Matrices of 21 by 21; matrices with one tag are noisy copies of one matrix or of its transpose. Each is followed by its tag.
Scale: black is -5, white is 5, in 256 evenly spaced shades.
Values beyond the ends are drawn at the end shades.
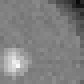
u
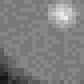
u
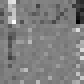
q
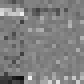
q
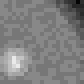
u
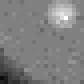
u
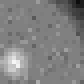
u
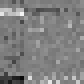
q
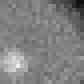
u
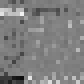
q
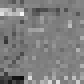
q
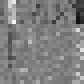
q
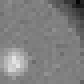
u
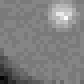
u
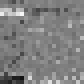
q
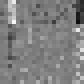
q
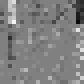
q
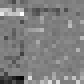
q
